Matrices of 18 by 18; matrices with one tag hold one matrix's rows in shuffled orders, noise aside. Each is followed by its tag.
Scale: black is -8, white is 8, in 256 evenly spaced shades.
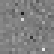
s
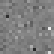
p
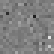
p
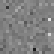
p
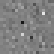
s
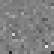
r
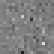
s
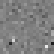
r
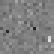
p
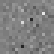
s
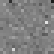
r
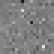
s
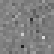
s
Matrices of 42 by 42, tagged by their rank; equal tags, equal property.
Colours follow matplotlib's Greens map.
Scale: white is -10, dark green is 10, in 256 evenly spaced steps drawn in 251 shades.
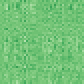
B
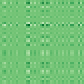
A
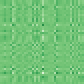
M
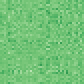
B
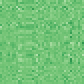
B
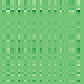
A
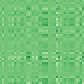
M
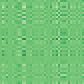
M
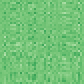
B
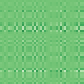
A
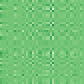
M
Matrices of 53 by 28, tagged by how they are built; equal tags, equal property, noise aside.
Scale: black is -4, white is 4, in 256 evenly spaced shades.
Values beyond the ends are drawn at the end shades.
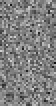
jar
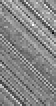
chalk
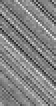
chalk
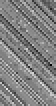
chalk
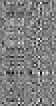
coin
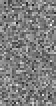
jar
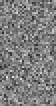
jar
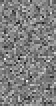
jar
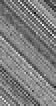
chalk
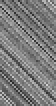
chalk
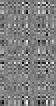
coin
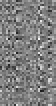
coin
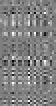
coin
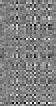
coin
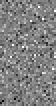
jar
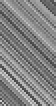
chalk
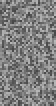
jar
